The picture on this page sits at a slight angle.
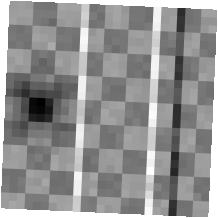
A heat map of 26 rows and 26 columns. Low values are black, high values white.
Odd lines: columns 10, 19 and 22. Dips: one, in the middle left. Ninth with the lowest average: middle left. Slope: none.
